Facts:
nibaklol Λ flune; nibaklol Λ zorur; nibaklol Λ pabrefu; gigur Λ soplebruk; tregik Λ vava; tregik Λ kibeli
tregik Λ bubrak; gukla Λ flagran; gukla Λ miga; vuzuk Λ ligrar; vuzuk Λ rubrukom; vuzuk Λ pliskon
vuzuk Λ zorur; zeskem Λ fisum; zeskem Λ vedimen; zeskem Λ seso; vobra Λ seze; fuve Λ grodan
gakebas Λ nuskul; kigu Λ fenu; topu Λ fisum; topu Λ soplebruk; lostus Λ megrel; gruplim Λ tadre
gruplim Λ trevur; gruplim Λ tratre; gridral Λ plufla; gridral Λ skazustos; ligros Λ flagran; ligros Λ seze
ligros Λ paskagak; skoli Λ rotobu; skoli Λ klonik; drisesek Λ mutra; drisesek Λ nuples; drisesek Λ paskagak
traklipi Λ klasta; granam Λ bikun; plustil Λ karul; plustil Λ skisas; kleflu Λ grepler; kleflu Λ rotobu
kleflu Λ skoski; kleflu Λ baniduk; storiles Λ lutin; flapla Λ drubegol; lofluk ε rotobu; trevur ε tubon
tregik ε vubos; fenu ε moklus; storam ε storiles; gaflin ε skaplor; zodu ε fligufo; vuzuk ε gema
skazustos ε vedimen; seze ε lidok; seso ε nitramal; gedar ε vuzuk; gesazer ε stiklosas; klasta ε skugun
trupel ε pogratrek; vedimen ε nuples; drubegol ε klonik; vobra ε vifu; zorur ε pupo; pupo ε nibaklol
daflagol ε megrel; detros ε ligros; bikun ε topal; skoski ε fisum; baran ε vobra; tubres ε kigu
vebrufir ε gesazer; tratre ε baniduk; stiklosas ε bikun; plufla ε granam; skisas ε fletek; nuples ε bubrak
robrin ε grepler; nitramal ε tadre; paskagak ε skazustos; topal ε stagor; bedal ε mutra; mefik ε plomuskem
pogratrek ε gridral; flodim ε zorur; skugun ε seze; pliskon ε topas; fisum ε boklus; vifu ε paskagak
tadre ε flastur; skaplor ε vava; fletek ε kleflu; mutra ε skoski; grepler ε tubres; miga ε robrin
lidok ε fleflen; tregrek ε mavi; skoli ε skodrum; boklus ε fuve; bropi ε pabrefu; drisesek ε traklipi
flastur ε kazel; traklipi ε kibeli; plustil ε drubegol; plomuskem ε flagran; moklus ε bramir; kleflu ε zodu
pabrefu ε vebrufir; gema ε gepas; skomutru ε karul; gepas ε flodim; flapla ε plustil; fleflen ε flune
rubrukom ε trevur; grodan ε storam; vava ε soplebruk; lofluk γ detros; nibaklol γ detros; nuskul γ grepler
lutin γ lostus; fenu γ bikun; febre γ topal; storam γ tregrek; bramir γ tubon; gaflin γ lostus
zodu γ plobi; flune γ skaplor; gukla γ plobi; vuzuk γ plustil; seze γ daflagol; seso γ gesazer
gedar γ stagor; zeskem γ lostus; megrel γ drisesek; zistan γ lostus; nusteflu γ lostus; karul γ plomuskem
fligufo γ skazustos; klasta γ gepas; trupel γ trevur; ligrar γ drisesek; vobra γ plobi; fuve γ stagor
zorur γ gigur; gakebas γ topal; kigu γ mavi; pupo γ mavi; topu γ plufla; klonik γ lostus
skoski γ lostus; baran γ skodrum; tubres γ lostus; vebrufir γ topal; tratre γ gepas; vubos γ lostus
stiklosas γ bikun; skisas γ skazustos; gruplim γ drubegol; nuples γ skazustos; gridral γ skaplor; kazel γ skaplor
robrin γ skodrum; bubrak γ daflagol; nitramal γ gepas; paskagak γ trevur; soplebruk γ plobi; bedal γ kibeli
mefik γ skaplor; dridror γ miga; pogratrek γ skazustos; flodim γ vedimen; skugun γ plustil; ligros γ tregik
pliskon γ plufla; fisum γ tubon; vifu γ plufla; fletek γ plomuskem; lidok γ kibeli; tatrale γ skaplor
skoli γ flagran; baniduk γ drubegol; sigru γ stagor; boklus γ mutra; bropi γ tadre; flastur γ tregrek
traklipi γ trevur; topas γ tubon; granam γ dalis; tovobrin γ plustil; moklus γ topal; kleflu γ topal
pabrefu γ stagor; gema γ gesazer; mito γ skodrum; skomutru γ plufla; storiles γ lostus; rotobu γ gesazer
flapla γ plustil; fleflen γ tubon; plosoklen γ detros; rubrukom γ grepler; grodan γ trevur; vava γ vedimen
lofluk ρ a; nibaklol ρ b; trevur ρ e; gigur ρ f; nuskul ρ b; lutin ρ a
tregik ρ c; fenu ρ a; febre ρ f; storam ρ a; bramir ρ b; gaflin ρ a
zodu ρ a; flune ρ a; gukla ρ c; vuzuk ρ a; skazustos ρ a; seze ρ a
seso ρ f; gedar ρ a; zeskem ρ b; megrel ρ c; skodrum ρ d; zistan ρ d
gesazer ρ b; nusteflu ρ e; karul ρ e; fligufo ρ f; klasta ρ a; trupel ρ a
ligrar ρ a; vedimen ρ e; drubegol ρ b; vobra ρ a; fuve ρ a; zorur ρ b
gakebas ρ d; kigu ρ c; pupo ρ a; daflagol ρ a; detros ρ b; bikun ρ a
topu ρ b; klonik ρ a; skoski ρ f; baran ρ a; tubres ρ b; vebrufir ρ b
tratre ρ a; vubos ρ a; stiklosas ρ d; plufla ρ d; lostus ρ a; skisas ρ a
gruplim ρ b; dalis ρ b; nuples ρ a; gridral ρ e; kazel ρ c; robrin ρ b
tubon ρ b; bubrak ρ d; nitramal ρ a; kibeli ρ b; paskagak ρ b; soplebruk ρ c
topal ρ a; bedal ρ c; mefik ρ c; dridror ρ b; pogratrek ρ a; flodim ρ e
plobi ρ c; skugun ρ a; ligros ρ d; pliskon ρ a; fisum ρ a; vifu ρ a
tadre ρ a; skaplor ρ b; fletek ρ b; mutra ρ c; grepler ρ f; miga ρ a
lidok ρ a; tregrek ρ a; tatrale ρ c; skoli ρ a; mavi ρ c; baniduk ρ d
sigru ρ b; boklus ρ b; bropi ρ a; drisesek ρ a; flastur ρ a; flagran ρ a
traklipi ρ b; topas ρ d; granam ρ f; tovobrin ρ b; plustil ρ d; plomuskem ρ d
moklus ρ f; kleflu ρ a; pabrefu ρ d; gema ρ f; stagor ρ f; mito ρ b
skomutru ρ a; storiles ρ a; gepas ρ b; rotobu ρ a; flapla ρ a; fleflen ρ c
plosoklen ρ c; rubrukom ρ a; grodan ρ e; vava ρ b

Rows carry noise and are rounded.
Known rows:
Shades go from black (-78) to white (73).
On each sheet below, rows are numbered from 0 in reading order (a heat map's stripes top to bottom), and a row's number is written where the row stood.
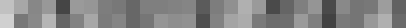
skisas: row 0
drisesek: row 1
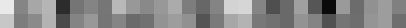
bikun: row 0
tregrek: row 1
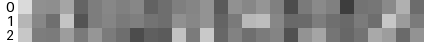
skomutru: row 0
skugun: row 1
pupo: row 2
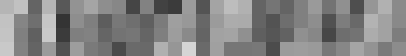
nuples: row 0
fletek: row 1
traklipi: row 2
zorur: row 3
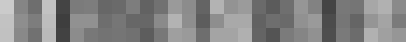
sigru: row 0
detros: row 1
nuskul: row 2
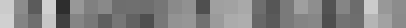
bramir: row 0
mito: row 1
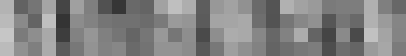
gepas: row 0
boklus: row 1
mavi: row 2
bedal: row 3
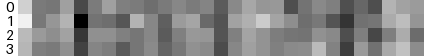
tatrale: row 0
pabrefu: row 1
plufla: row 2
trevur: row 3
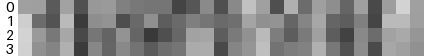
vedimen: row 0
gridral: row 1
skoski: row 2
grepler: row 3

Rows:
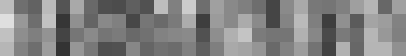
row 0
nibaklol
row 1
fligufo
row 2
tadre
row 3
karul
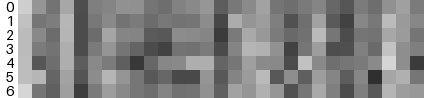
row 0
fenu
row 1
fuve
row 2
lostus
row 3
storiles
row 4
vuzuk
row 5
skazustos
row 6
flune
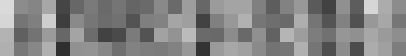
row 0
soplebruk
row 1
gigur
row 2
flodim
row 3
skodrum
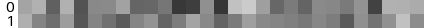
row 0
bubrak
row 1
grodan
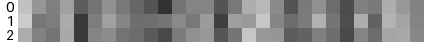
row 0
lutin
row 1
flagran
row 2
zistan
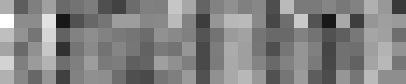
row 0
gedar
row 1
stagor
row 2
flapla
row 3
gakebas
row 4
tregik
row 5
klonik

